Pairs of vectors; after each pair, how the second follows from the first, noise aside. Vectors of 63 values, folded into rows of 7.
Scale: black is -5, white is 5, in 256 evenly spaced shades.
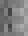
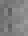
shrunk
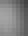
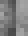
wrapped around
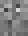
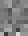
wrapped around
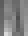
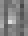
wrapped around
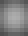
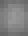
shrunk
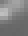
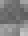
wrapped around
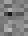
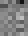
wrapped around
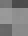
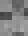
wrapped around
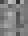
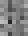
wrapped around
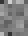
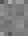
shrunk
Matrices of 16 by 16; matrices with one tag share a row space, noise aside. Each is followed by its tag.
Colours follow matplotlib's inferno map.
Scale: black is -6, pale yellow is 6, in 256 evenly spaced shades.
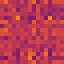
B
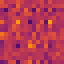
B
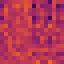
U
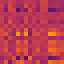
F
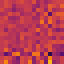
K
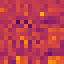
F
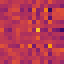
K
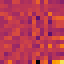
K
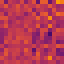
U
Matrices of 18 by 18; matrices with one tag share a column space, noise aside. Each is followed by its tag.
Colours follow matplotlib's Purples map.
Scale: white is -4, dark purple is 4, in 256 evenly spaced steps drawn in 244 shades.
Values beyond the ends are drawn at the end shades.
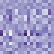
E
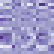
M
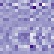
M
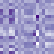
E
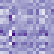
E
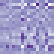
M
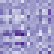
E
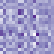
E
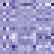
M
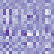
E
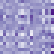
E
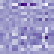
M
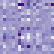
M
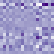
M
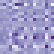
M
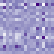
M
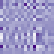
M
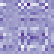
M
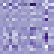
M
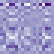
M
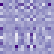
M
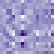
E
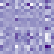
M
